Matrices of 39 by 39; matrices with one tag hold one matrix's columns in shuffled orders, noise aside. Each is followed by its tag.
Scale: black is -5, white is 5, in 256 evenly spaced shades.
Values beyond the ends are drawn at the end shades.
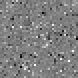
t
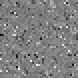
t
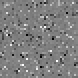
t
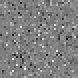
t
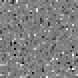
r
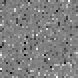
r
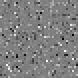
t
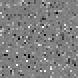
t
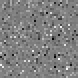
t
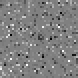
t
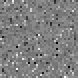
r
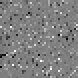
t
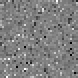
r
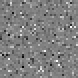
t
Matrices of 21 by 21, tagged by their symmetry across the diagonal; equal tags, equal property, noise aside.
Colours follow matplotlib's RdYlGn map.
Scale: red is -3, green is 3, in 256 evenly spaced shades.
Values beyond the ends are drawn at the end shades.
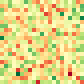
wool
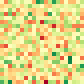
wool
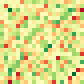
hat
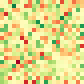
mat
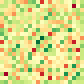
hat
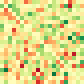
mat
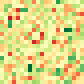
hat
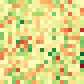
wool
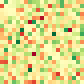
mat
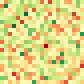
hat
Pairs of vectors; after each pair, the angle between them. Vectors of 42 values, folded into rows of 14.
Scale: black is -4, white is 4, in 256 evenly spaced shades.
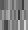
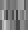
partly opposed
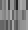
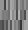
partly aligned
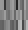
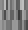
partly opposed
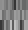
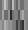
orthogonal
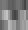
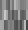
orthogonal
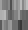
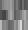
nearly opposite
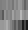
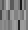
orthogonal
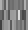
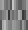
partly aligned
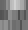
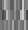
orthogonal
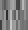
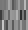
orthogonal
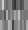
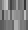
orthogonal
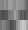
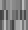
partly aligned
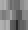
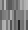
partly aligned
